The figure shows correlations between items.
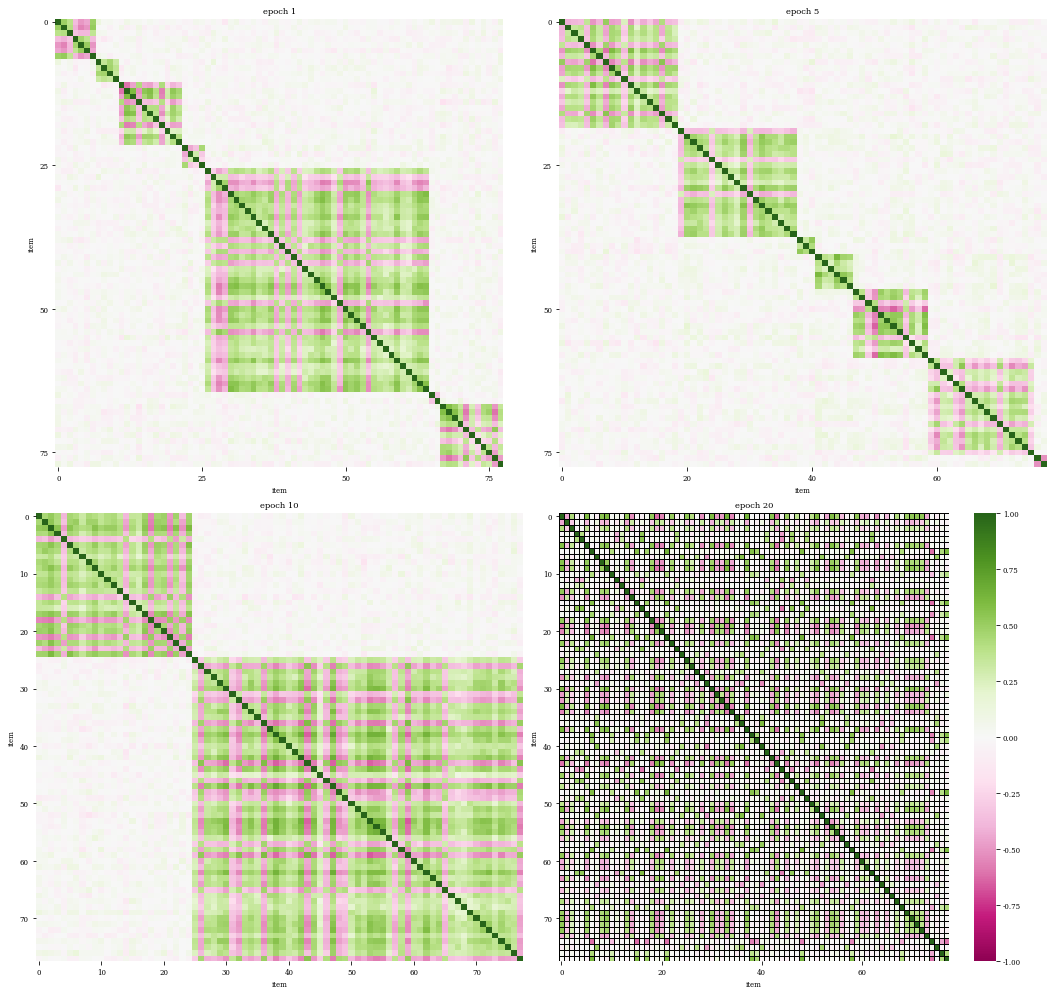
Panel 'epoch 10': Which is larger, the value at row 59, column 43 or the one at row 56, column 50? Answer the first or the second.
the first
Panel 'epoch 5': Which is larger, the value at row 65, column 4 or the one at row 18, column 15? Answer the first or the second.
the second
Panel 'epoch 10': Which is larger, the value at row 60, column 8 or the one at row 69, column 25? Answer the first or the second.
the second
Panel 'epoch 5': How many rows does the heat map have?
78
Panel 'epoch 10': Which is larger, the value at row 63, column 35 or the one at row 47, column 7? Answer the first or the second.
the first
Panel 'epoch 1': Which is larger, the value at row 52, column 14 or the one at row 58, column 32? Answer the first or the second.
the second
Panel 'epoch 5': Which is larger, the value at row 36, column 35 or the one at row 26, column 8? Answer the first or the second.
the first
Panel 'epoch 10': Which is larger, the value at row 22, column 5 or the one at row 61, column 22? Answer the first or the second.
the first
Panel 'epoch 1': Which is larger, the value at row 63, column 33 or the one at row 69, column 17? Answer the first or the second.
the first
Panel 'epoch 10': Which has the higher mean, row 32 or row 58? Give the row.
58
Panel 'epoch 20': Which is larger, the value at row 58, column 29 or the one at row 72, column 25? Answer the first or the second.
the second
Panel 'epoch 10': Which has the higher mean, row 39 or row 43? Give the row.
39
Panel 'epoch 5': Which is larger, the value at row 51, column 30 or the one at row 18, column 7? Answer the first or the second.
the first
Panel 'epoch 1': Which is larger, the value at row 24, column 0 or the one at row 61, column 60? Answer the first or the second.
the second
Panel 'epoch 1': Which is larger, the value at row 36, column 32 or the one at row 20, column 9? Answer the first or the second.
the first
